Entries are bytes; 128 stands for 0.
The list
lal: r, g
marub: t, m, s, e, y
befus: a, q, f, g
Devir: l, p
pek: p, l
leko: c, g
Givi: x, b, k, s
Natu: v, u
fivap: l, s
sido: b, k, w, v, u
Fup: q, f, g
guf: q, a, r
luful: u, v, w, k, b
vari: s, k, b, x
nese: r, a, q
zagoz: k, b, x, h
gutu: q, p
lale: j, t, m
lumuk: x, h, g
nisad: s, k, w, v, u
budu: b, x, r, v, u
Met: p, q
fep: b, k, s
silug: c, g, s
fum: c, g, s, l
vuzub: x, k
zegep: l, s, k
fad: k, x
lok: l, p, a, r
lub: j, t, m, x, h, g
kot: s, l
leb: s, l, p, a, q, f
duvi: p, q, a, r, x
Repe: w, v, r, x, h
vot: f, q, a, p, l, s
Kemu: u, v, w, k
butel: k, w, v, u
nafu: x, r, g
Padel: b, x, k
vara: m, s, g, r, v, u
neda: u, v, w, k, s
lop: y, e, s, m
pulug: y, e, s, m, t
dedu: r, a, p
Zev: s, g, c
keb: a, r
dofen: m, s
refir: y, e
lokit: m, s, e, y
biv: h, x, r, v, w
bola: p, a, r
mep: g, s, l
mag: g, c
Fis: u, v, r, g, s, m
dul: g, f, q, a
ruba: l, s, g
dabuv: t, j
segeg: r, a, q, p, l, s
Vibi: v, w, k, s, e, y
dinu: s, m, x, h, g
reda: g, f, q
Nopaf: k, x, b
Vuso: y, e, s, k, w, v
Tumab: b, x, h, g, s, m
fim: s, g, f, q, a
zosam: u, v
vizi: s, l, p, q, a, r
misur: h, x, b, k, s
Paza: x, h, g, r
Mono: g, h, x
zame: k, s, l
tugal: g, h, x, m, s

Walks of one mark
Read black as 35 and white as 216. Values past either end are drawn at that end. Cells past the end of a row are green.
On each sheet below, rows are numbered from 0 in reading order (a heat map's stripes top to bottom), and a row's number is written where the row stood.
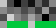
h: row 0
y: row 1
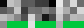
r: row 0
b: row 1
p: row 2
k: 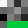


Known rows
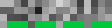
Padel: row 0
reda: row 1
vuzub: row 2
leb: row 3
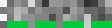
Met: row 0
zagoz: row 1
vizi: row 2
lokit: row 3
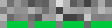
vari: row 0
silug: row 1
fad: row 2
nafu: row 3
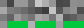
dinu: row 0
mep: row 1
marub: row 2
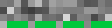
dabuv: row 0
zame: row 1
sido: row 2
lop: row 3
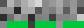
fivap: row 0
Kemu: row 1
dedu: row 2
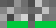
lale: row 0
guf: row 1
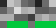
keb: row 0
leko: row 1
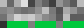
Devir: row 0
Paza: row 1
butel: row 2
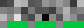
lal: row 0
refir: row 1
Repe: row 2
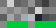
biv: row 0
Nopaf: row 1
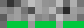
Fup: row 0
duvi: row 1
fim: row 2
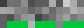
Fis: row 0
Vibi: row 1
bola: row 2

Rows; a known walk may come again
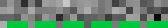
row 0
fep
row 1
dinu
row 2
zegep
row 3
luful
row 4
ruba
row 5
refir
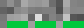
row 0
fum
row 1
sido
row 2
budu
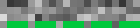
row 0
lumuk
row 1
Givi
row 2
segeg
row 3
Paza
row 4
lub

